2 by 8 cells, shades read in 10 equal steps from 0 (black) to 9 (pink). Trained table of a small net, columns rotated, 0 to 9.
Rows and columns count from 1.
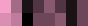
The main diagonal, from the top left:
9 7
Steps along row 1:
down down up up down down up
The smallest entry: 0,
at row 2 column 3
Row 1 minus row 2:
1 -1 1 -1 1 -2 0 0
